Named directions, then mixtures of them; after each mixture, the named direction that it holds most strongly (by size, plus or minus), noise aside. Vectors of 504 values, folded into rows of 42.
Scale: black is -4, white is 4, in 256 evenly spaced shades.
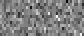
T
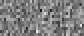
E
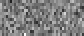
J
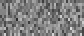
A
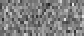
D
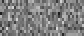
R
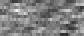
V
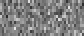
T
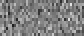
A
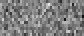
D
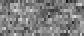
V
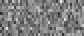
R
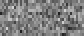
R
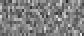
T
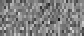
A
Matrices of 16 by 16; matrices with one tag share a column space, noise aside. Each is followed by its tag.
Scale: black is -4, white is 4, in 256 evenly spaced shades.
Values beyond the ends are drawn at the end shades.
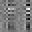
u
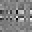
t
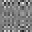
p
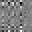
p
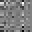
p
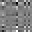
p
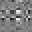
t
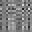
u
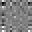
p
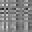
u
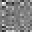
p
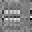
t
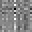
u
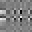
t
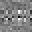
t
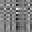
u
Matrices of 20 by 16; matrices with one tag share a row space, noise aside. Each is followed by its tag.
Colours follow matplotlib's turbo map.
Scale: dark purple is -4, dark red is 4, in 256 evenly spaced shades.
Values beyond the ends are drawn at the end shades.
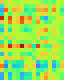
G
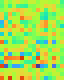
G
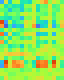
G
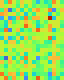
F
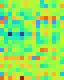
G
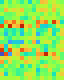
G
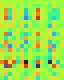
F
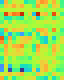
G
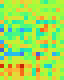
G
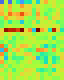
G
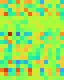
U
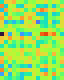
G
